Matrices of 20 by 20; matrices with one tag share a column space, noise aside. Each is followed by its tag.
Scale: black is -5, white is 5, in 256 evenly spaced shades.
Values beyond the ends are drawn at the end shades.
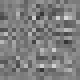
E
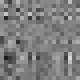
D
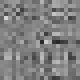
D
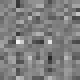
D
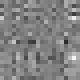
D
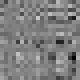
D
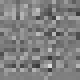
E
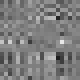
D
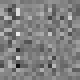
E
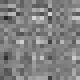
D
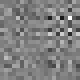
E
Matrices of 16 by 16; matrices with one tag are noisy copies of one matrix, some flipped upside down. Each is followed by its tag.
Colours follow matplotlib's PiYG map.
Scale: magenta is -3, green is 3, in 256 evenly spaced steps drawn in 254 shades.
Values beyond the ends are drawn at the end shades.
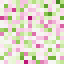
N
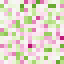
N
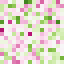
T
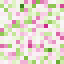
N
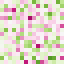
N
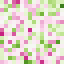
T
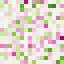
N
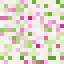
N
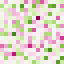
N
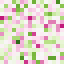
N
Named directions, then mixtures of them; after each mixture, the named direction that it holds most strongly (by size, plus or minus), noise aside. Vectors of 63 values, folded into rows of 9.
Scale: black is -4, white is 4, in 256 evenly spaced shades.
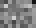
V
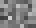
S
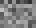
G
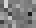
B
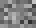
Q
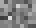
S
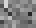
B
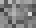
G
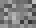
Q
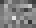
V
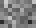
B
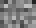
V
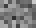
V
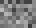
G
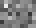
B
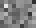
Q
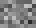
Q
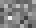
S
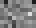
B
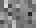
B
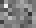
B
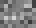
V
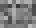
G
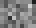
S
